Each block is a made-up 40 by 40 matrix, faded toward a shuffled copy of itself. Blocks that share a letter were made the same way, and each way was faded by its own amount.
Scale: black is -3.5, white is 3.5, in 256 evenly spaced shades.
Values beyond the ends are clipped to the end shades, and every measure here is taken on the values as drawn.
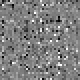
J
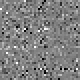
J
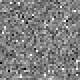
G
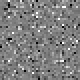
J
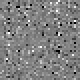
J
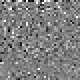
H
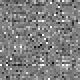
H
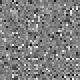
H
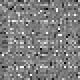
H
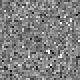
G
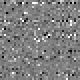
J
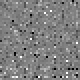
J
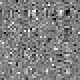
H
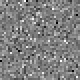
G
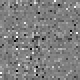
J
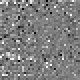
J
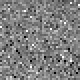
G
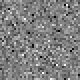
G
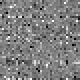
H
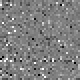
J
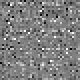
H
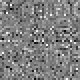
H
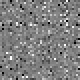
J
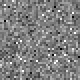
G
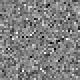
G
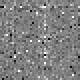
J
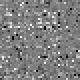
J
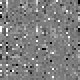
J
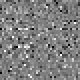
H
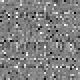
H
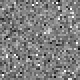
G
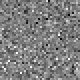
G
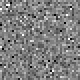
G
